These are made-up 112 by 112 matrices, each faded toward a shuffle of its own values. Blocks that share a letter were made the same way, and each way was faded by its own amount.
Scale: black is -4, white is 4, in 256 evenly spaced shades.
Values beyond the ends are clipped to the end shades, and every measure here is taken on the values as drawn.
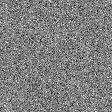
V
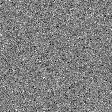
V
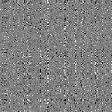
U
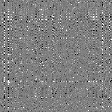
U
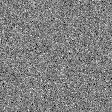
V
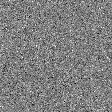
V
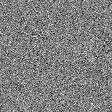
V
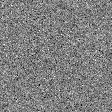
V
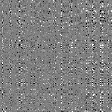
U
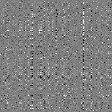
U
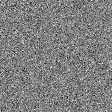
V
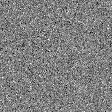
V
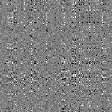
U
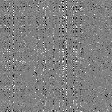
U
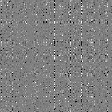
U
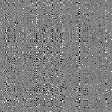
U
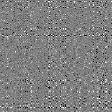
U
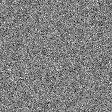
V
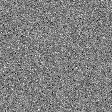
V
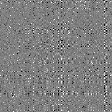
U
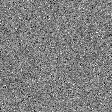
V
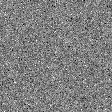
V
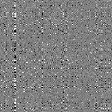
U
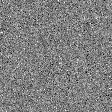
V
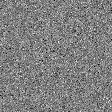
V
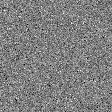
V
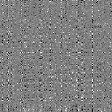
U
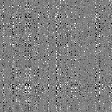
U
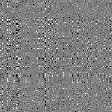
U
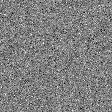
V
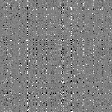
U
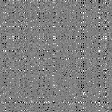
U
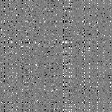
U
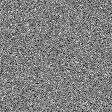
V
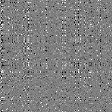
U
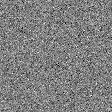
V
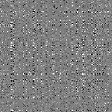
U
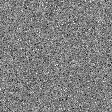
V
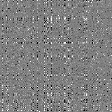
U
